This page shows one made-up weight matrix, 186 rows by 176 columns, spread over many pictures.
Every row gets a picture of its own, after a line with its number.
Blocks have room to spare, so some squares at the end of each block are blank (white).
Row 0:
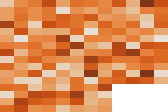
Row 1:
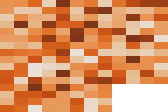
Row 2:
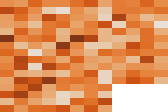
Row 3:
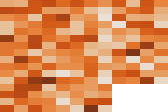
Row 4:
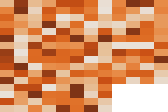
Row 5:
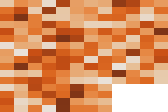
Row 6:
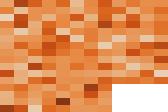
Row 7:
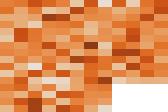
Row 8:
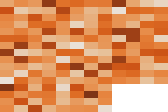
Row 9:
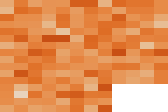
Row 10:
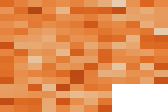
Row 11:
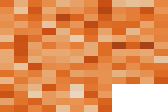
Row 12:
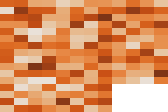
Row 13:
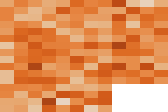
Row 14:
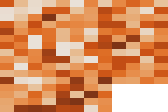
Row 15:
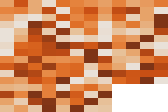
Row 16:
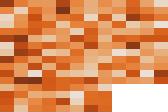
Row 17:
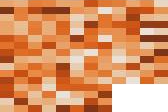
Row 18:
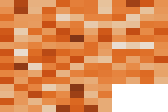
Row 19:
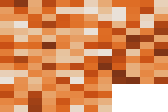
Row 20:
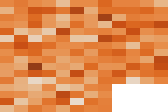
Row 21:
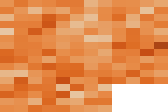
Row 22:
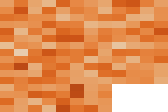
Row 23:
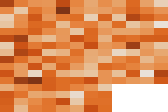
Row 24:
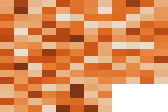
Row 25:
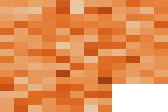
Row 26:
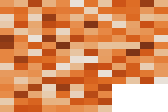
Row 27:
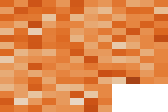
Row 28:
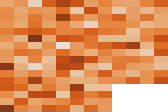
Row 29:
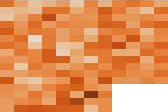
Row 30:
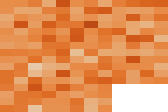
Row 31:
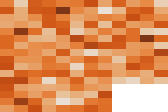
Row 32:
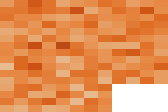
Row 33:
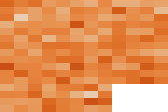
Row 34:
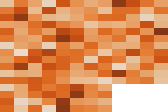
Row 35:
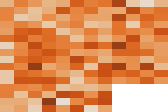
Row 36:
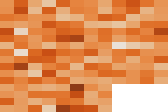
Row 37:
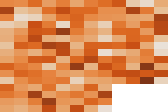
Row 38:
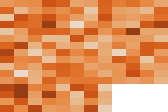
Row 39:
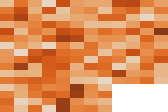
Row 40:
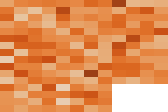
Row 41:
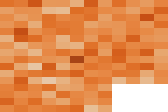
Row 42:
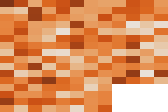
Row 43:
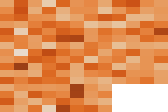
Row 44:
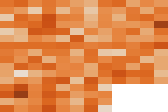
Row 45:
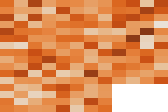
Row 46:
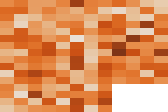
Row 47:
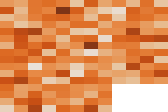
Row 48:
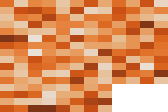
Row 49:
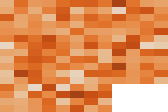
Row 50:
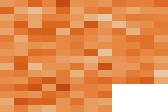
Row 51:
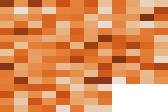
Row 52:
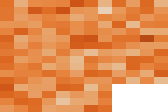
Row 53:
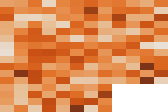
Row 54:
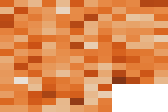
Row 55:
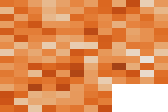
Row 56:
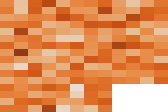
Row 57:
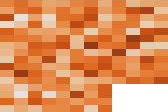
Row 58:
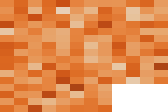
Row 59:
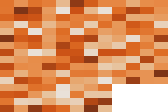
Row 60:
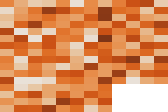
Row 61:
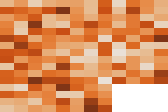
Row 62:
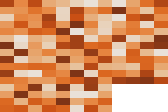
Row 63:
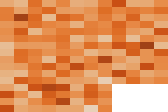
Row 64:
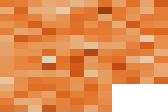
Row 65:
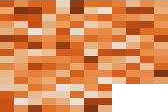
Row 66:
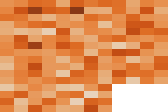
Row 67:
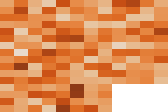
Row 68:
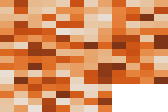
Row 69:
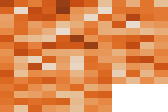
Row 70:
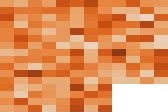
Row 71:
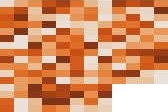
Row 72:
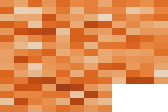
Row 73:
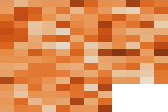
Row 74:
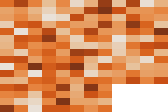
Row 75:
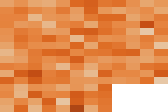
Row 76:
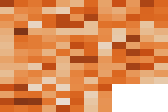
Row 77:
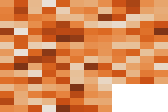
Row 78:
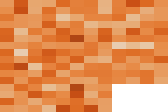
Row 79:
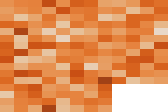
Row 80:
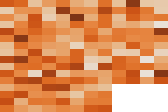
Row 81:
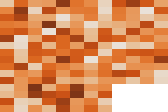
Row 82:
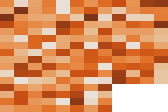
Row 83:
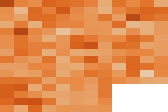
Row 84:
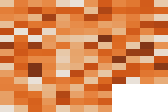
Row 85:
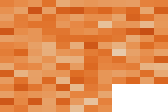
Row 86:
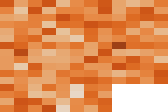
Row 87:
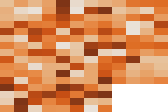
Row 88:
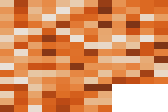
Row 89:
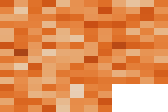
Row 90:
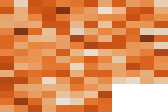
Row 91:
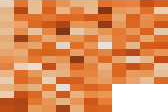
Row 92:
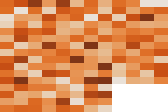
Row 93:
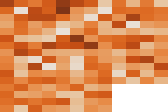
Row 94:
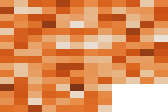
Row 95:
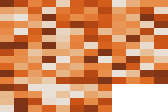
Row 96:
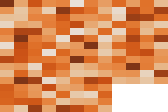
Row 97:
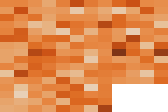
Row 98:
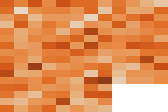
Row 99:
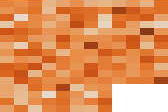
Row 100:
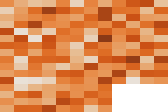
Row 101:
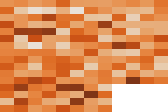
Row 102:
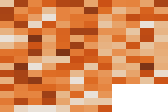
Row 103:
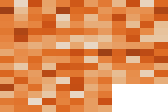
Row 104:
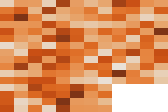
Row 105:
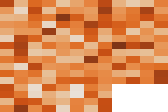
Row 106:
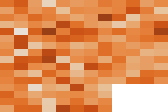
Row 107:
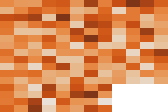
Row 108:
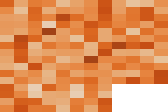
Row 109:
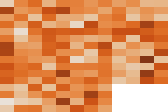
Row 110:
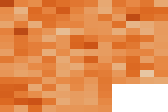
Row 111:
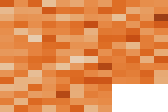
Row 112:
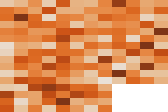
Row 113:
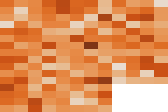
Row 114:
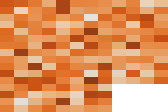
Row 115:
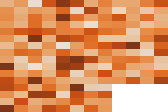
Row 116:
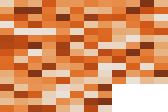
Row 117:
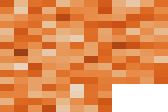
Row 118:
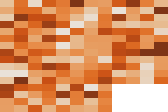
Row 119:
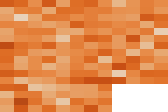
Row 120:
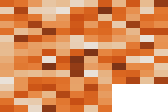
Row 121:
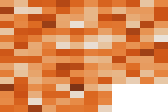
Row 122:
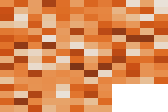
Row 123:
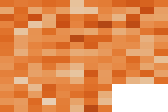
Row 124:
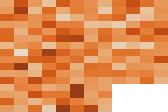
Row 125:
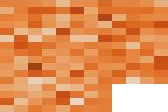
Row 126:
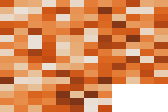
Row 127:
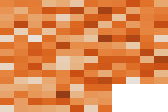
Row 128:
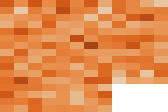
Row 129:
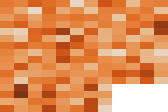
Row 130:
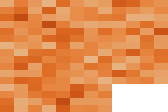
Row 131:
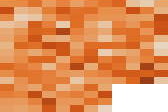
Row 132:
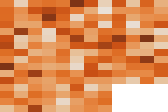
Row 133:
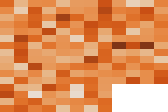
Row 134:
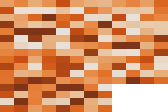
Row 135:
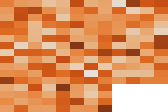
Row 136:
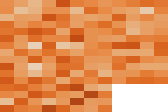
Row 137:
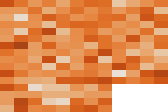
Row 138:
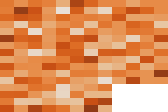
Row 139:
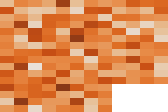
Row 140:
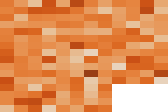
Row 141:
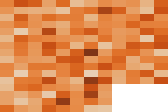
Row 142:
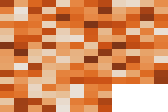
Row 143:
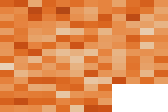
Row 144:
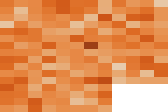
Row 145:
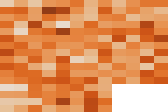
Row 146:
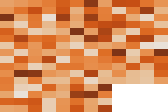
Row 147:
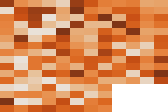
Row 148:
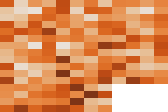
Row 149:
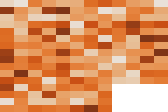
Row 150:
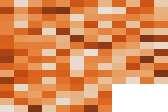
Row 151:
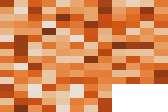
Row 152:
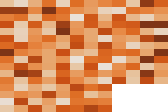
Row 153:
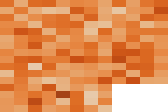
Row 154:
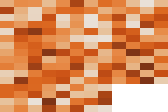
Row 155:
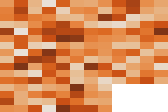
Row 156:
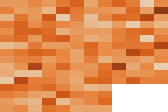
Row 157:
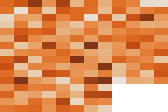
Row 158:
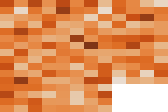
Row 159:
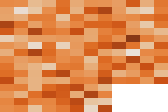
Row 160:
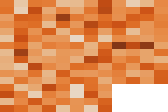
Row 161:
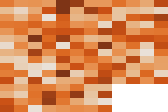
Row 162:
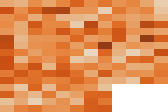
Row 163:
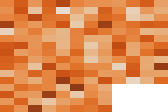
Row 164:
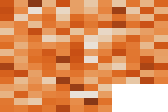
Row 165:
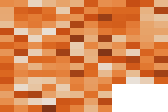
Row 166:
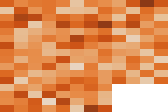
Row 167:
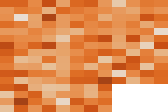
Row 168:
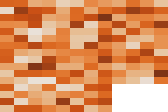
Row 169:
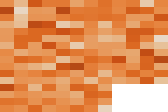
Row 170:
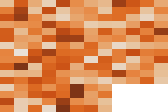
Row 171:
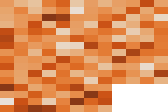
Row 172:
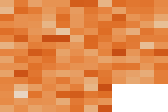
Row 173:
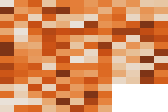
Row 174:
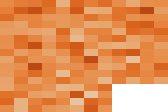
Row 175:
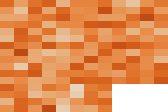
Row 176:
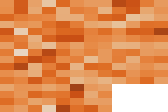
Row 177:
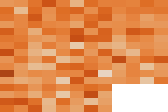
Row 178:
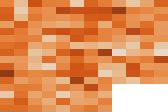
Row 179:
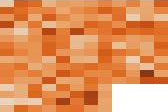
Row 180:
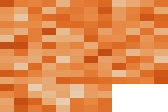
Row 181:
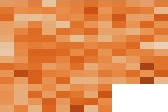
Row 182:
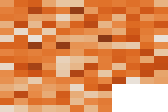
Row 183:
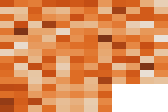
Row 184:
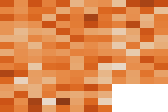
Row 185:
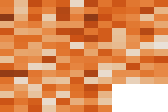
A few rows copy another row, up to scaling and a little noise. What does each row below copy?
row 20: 125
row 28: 115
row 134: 101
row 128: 158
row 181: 53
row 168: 12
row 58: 163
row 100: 60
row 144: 113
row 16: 23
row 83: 110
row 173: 109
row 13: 35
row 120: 64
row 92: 157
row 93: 69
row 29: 14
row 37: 131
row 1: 30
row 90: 31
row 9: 172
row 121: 94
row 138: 59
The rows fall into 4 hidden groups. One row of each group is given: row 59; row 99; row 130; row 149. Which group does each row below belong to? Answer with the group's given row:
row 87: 59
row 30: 59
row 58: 99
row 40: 99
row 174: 59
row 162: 149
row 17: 149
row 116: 59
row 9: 99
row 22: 130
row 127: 59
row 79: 130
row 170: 130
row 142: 130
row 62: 99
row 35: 99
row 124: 130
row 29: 59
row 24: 130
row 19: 99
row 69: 149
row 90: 149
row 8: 99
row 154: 99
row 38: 99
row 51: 149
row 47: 149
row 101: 59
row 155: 130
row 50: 59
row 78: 130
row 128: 149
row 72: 59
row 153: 149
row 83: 149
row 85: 99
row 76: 149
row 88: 149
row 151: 130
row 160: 130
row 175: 130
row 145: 149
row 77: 130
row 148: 59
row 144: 149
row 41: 149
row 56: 130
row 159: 59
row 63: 130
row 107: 99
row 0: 149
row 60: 59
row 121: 99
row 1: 59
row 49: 99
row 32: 59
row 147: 59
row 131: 99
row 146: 99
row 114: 149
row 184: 99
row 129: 99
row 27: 59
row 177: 99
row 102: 59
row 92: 149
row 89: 130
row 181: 99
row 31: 149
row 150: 149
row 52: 149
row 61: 149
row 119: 130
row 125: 59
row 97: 99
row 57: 99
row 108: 130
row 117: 130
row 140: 149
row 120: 149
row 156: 99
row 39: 130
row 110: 149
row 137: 130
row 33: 99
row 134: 59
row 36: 130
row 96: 149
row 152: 149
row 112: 130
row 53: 99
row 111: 59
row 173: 149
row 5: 130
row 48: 59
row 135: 99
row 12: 59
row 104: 130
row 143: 149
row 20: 59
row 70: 99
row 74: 149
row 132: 149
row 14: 59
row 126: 59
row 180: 130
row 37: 99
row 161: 59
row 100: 59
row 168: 59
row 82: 149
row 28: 59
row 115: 59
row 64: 149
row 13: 99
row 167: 130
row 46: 99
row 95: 130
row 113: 149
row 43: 130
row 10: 99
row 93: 149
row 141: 149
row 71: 130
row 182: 59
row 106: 130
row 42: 149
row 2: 59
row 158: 149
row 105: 130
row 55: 149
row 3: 59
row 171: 59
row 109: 149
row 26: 59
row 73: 99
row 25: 59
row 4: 130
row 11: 130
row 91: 149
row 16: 149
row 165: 59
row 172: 99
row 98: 149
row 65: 59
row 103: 99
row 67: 130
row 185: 99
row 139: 59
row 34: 130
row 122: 99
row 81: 130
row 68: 99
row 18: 130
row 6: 149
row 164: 99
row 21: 99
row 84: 59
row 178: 99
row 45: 99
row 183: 149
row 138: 59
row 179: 149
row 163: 99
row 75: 99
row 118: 99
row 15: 99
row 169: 99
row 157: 149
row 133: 130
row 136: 59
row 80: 149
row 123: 99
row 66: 59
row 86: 130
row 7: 149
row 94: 99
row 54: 149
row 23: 149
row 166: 99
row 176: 130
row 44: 99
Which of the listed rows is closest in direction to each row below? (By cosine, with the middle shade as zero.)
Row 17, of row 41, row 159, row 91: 91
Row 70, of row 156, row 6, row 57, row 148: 57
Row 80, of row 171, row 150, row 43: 43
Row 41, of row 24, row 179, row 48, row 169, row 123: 169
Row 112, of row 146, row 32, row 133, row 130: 130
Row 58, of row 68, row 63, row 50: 50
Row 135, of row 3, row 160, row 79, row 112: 79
